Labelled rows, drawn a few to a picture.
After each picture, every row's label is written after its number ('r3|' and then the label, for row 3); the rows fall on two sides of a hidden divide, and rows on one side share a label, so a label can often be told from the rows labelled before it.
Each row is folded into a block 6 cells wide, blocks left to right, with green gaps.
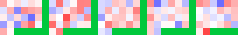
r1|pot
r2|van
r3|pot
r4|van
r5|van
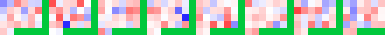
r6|pot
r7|van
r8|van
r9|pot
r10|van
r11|van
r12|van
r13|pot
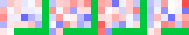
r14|pot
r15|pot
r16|van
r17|pot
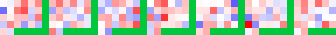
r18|pot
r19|pot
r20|pot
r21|pot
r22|pot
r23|van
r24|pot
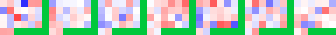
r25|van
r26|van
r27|pot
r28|pot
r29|pot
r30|van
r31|van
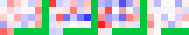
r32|pot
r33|pot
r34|van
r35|van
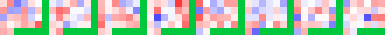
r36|van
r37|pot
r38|van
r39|van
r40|van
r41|van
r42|van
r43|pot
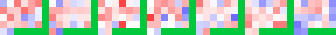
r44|pot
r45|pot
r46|pot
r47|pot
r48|van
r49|van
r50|pot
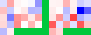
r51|van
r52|van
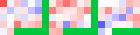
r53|van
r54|pot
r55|pot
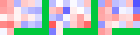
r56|van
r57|van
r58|van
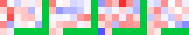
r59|van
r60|van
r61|pot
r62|pot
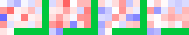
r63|van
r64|pot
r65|pot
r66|van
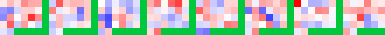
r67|pot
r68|pot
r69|van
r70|pot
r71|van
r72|pot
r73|van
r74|pot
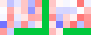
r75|pot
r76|van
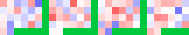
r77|van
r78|pot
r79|pot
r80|pot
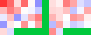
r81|pot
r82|pot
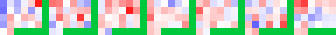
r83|pot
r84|pot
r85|pot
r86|van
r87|van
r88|van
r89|pot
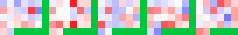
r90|van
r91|pot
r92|van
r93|van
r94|pot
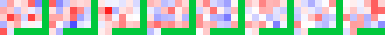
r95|pot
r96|van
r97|van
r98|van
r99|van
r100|pot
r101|van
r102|pot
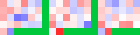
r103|pot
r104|van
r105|van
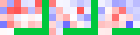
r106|pot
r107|van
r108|van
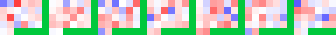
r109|pot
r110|van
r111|van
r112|pot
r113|pot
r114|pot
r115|pot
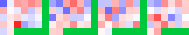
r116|pot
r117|pot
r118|van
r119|pot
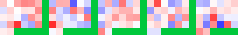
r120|pot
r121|van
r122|pot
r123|van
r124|van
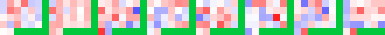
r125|pot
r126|pot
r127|van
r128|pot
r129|van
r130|pot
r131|pot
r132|pot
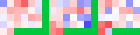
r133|pot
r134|van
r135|van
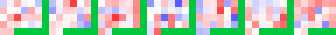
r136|van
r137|pot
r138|pot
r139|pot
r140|pot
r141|van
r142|pot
